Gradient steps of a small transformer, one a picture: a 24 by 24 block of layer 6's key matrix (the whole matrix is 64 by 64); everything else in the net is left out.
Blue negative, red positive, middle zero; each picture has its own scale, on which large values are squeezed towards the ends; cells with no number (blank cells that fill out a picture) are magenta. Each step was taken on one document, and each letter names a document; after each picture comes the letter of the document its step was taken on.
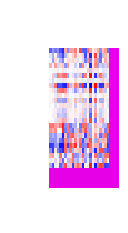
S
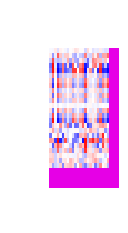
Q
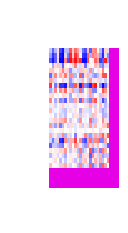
S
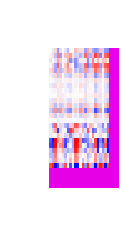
Q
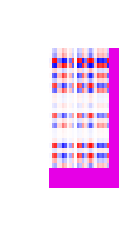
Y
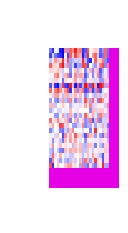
S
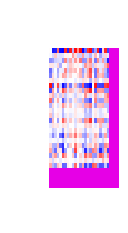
S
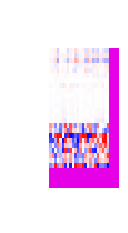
Q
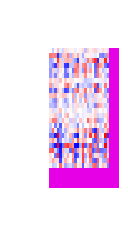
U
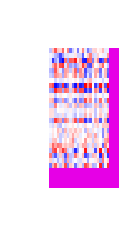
S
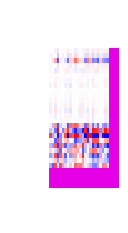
Q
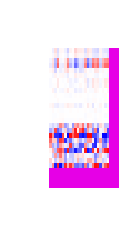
Q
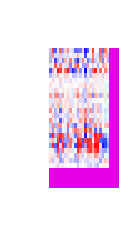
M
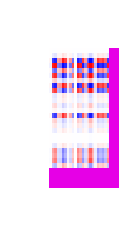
Y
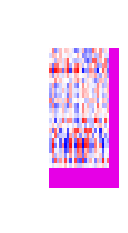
M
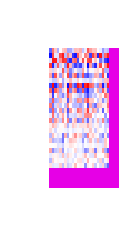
S
